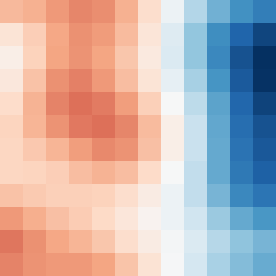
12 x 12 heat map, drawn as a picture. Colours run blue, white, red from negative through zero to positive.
Slope: up to the left. Ninth with the lowest average: top right. Average level on the scale: 50%. Lone odd cells: none.
